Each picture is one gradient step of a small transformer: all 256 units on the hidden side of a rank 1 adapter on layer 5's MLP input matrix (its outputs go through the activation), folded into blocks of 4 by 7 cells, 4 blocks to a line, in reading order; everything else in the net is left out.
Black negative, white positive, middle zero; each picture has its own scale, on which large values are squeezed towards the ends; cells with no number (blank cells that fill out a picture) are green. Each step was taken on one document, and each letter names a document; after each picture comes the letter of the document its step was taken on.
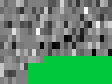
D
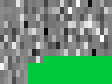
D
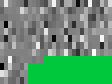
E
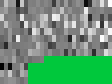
D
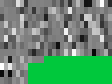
E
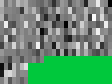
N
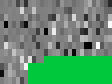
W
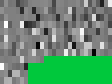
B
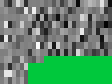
N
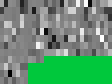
D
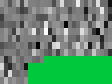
N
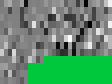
W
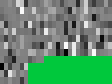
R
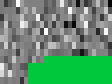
D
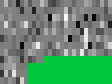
W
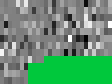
W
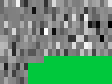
R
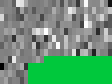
B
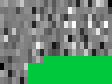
N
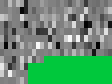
R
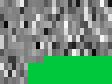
E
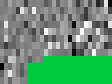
R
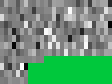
B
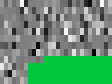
E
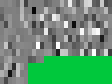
R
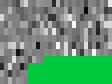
B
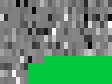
W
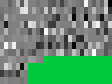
R
